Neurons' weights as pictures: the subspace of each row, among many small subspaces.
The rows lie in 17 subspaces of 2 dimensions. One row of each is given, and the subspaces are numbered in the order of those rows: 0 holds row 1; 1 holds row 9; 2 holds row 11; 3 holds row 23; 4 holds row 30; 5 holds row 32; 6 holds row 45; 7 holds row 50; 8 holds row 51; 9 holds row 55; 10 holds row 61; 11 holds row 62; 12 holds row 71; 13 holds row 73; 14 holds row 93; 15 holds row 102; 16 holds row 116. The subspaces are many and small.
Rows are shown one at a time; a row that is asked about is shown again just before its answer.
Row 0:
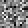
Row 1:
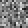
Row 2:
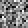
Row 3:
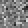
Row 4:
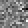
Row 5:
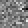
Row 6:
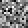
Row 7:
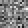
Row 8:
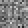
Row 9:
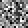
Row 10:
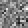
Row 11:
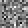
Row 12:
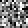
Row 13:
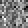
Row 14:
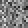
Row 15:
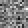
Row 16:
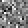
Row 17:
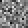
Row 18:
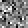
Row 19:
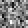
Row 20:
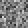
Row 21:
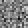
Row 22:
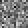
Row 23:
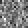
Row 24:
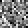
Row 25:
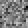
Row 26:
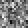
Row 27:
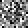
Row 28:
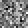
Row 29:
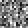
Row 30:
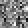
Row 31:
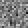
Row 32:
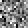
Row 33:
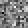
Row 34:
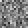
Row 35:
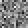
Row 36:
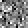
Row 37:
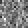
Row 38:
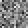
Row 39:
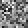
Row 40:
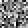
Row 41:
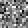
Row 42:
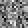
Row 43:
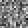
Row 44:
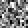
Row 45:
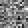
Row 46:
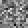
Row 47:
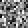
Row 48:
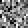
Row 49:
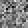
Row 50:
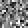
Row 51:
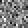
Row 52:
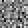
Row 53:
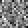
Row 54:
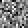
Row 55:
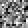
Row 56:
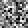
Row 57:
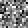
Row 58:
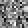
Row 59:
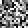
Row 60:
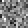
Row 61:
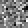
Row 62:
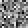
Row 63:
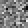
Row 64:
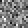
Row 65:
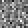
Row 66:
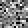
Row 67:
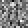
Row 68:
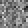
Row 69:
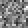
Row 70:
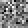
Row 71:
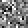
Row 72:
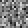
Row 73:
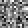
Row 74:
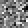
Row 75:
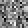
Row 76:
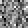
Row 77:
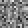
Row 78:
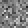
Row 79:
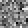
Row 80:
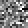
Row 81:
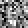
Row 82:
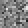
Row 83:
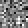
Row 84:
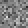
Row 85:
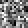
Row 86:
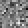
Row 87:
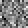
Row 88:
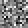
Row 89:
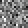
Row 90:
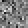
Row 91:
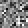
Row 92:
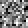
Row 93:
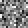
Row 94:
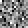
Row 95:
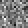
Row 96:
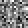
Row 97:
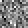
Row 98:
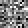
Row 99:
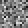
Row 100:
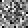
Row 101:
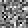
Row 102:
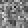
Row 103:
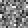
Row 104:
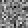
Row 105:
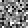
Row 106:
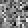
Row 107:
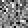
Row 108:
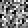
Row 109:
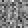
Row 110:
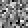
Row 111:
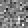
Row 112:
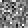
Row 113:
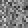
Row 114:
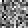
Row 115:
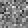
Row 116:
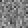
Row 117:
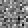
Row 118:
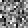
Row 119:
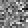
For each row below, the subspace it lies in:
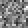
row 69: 9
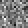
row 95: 10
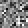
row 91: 4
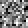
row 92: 9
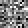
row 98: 6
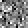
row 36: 12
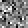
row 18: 12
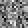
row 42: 4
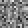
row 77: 13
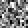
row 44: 15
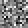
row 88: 1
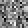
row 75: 4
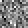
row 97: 10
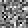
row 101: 2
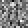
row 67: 13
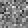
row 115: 14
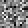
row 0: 2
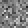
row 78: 11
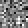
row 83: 13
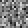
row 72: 0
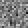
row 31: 0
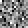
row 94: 3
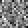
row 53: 9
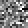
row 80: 16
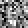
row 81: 15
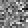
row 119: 16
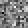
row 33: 15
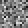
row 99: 1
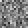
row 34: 16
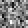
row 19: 15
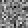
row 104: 2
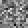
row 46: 2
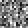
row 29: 0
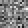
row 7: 6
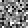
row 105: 16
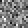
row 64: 8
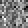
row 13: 3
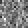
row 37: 3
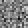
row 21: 7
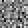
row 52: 7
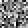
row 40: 11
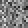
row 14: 8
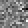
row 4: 16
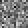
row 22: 11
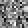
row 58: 4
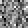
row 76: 3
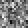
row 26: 15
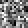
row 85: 15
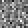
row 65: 7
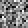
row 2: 5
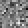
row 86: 13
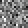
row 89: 8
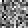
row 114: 2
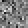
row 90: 12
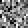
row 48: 14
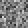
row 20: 5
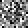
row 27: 1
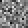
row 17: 3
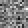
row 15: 6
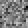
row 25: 9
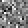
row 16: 12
